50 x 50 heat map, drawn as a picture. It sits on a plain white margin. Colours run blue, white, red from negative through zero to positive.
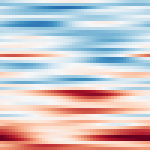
The grain runs across in streaks. A horizontal seam about 60% of the way down splits the table, and the bottom part is higher. On average the colour sits 50% of the way up the scale.
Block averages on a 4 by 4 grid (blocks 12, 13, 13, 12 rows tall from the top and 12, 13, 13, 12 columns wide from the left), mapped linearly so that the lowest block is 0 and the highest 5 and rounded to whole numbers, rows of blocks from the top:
0011 | 2211 | 2343 | 5445
